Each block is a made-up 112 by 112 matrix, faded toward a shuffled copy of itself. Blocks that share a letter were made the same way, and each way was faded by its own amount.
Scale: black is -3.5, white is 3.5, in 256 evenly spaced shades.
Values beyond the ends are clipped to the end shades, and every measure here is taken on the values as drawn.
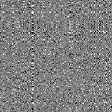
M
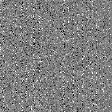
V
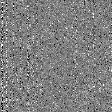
V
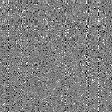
M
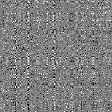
M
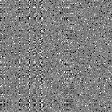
M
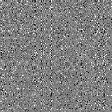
M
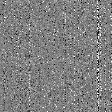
V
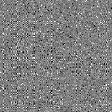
M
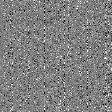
V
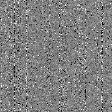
V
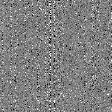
V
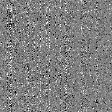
V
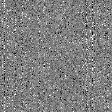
V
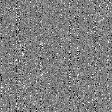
V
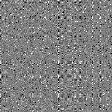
M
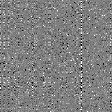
M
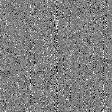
V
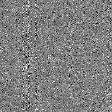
V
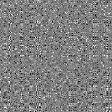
M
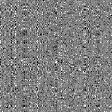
M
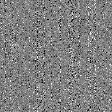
V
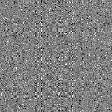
M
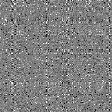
M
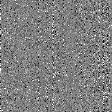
V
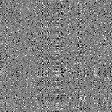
M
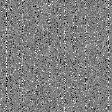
V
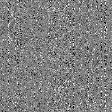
V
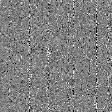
V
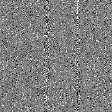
V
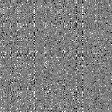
M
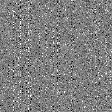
V
